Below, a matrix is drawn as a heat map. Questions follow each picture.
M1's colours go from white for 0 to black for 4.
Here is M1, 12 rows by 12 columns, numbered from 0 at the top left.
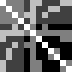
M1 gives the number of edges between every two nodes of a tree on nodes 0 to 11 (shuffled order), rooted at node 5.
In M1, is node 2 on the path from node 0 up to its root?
no
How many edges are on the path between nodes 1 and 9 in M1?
1
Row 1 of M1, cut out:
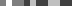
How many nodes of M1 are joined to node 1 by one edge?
3
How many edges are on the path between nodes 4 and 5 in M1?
2
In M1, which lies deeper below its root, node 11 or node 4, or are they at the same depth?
the same depth
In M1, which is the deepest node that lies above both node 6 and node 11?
0
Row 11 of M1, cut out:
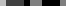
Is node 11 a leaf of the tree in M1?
yes
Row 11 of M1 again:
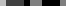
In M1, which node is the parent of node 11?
0
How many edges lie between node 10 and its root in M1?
2
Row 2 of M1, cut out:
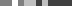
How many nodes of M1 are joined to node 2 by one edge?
3
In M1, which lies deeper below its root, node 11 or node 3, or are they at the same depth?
node 11
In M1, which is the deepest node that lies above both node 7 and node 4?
2
